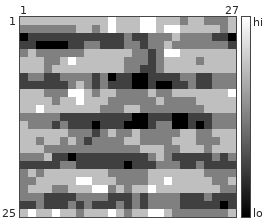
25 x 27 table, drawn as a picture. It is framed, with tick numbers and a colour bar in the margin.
Horizontal stripes repeat 5 times down the table. Streaks run across, left to right. No overall slope runs across the table.
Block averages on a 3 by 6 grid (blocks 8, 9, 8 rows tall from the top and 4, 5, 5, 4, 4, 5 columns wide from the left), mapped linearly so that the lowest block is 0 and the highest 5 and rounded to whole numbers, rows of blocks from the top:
1 2 3 1 5 3 / 4 2 0 0 1 3 / 2 2 1 3 2 0
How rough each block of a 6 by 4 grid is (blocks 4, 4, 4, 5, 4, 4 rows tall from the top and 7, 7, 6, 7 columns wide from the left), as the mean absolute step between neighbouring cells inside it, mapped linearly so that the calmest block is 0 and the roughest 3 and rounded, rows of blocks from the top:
1 1 2 1 / 1 1 1 0 / 1 1 2 1 / 1 1 1 1 / 2 1 1 1 / 3 3 2 2
